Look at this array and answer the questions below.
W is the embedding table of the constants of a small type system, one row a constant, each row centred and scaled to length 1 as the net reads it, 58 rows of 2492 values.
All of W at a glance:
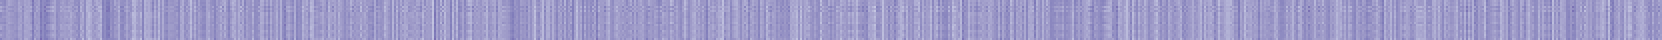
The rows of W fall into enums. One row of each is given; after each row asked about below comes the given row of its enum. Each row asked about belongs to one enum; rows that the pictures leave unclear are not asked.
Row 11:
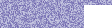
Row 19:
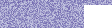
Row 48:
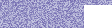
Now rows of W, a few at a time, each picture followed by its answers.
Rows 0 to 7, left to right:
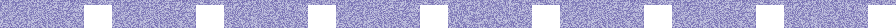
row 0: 48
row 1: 48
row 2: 19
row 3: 48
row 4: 11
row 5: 48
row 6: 48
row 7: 19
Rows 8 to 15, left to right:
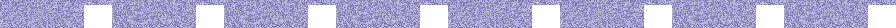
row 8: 48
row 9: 11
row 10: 11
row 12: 48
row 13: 48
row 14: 11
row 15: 11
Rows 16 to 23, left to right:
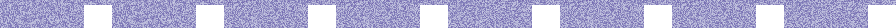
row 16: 11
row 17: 11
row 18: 19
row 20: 48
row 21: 19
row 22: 19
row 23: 48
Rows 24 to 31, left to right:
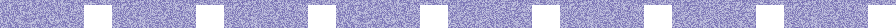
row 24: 11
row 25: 19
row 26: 19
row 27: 11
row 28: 48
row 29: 19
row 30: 48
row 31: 19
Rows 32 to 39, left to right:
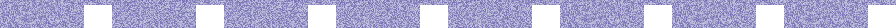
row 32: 11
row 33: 48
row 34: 48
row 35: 19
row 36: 19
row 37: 11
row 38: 11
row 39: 11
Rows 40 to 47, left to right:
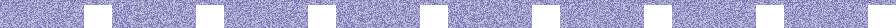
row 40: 48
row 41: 11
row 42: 48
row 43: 11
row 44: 11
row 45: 19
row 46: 48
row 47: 19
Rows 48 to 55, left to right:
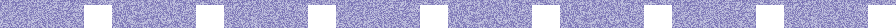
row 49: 11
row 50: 19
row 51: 48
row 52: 11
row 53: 11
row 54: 48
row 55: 19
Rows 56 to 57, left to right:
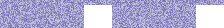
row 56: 11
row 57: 19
